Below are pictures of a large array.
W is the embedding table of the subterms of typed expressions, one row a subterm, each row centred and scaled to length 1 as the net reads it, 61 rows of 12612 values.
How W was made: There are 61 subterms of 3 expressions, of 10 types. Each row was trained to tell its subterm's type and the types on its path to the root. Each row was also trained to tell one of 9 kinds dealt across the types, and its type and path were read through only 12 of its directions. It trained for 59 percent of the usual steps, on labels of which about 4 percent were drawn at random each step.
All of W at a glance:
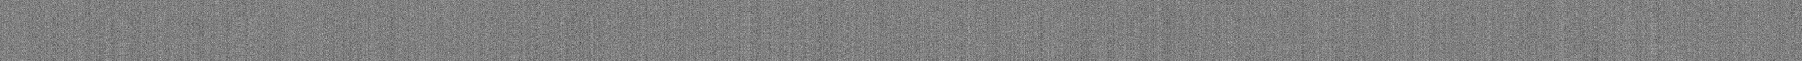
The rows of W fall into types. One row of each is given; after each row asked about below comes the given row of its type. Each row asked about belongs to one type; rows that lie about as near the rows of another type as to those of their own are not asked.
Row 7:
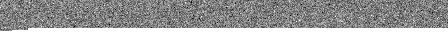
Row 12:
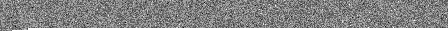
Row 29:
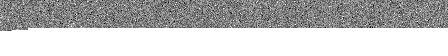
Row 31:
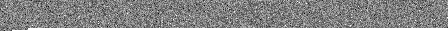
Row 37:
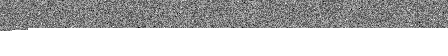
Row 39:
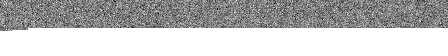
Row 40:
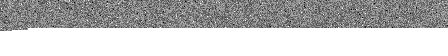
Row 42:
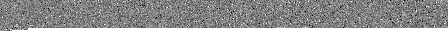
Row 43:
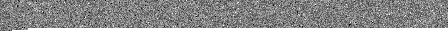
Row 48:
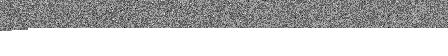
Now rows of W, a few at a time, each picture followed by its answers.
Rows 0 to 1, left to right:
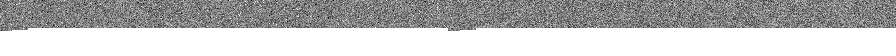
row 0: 39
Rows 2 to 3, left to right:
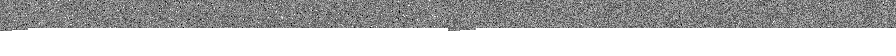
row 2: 40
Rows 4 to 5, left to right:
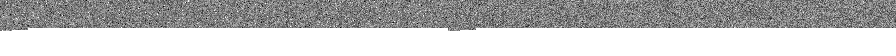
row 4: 29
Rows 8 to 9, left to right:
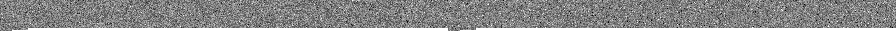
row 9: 7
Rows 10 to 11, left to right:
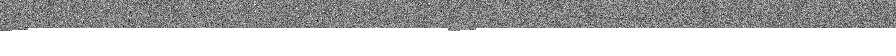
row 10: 39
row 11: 42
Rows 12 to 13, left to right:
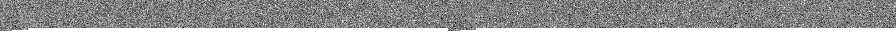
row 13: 12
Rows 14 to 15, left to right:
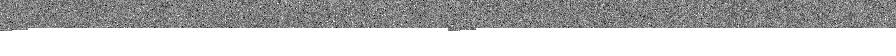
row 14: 40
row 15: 39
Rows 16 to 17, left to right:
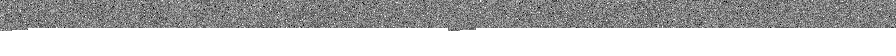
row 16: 40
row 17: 7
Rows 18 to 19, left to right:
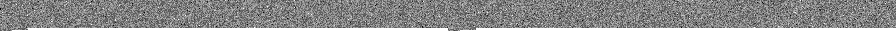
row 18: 29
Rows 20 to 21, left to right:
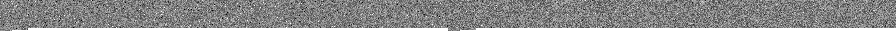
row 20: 42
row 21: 43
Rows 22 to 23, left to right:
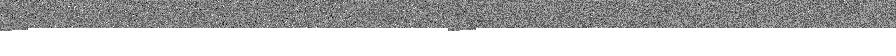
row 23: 48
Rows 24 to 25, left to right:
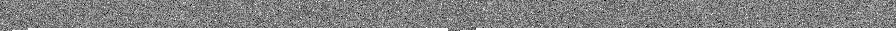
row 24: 31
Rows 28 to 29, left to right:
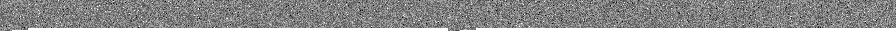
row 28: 42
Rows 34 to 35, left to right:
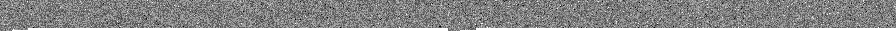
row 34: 31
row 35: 29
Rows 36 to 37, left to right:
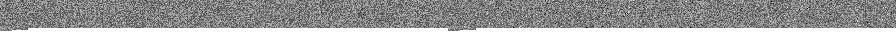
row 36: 37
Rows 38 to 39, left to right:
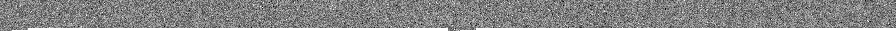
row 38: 43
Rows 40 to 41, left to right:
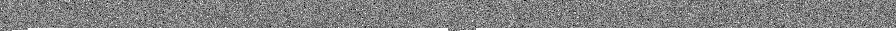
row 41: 37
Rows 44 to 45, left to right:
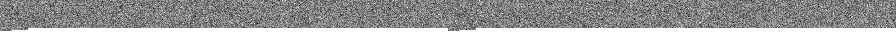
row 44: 48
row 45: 48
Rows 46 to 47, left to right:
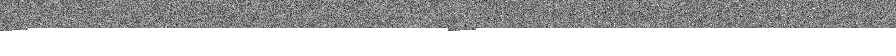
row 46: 43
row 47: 39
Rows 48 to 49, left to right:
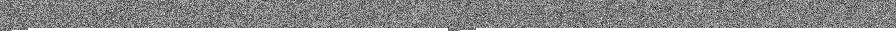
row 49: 48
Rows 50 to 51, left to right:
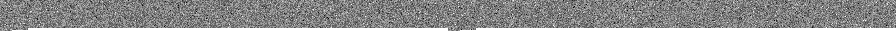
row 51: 37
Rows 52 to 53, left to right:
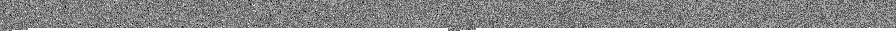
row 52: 43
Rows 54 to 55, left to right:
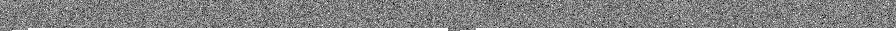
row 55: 39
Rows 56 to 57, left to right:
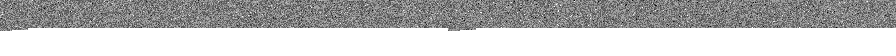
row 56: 43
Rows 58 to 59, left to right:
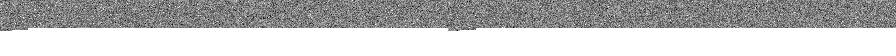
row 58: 48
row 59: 37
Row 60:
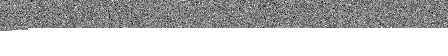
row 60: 37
